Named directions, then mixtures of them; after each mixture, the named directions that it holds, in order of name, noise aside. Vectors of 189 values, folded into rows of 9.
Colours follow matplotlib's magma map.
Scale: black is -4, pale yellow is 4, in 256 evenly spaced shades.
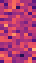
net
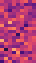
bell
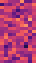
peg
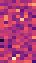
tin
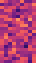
peg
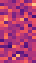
peg, tin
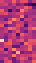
bell, tin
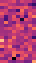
tin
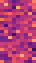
net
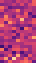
bell, tin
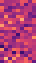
bell, tin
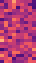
net, tin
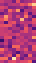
tin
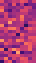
bell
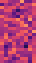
peg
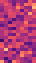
bell, net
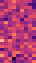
net, tin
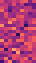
bell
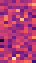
tin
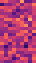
peg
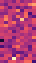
tin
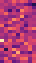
bell, tin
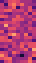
net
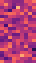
net, peg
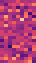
net, tin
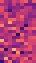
bell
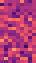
bell, peg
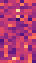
peg, tin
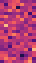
net, tin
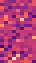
bell, tin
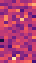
tin
